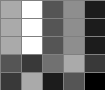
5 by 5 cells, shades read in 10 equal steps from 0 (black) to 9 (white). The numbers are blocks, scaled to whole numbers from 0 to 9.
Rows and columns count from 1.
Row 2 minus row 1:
0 0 0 0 0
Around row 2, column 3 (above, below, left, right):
3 3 9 5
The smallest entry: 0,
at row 5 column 5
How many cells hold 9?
3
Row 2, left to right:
6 9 3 5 1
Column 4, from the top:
5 5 5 6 3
